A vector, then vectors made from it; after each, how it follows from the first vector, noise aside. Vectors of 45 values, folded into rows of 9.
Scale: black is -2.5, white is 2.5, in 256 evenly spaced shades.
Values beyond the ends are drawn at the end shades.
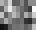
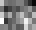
reversed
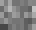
shrunk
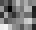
negated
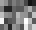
reversed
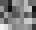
negated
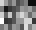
reversed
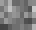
shrunk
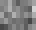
shrunk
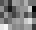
negated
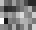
reversed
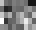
reversed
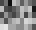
negated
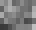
shrunk
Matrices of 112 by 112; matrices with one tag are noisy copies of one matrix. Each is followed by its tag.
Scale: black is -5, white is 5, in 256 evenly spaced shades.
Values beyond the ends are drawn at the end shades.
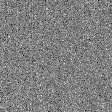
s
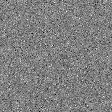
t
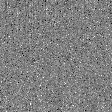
s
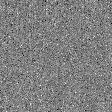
s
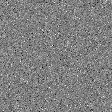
t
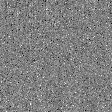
s
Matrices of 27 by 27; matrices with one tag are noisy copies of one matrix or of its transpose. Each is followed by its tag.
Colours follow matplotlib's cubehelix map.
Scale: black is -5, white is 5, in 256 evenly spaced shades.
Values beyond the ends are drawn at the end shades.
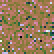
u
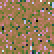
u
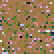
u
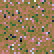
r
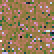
u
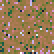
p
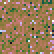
p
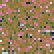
u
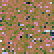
u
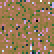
u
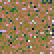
p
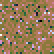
r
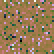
r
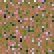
r
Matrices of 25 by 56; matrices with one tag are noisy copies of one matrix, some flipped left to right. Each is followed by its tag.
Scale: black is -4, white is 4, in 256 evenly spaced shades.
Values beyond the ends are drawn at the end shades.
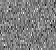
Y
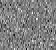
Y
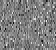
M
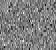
Y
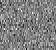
Y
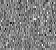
M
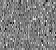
M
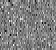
M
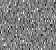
Y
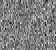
M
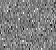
Y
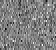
M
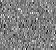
Y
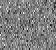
Y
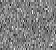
Y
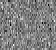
M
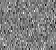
Y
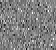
Y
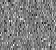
M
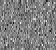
M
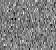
Y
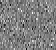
Y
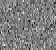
Y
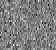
M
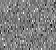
Y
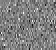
Y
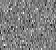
Y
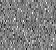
Y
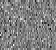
M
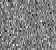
M
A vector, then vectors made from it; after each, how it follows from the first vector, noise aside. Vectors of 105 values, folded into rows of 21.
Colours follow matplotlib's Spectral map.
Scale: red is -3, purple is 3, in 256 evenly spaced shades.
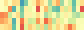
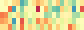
copied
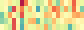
negated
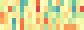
copied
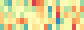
wrapped around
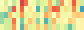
negated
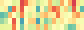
negated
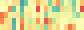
copied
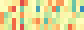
sign-scrambled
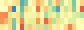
copied
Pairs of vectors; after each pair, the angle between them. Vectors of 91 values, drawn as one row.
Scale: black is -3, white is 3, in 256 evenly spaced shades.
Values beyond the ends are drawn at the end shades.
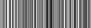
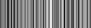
nearly opposite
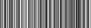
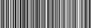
nearly opposite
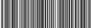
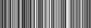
orthogonal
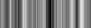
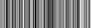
partly aligned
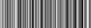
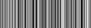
partly aligned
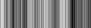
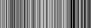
partly aligned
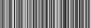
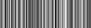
partly opposed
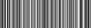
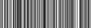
partly aligned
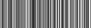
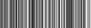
orthogonal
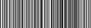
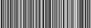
nearly opposite
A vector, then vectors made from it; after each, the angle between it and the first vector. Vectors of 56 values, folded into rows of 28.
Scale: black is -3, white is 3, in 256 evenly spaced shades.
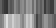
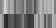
nearly opposite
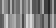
partly aligned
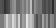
nearly parallel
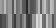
partly opposed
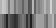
nearly opposite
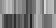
nearly opposite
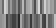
partly opposed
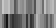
nearly opposite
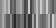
partly opposed
